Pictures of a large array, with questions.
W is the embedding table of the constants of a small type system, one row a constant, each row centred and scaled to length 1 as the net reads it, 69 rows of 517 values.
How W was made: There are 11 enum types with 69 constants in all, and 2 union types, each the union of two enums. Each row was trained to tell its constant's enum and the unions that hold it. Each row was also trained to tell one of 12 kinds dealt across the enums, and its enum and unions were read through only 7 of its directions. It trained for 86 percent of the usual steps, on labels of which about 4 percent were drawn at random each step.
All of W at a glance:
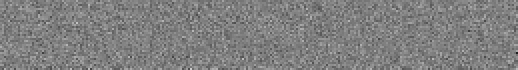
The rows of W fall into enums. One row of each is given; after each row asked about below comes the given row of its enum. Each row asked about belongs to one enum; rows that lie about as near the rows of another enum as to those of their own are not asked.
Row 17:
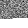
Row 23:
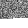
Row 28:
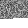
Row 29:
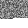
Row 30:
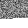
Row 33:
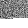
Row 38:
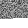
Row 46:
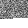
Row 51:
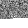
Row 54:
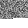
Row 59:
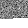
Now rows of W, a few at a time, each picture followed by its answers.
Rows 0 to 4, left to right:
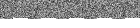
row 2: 59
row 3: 23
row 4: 33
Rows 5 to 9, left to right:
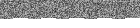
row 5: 54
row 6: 59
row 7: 59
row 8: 33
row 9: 29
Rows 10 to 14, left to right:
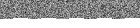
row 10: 28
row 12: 38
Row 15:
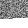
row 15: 30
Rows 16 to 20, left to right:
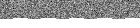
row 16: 29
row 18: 29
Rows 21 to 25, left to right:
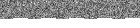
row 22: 23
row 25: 28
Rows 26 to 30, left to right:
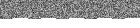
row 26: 17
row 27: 29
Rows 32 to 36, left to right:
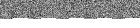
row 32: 17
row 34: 29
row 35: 38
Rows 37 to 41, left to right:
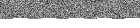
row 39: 17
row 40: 59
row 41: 46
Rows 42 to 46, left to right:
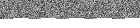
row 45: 51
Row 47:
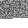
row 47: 33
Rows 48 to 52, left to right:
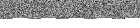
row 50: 46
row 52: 28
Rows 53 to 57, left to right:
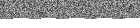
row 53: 54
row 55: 23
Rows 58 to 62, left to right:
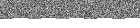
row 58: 46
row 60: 38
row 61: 28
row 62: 59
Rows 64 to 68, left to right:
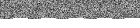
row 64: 33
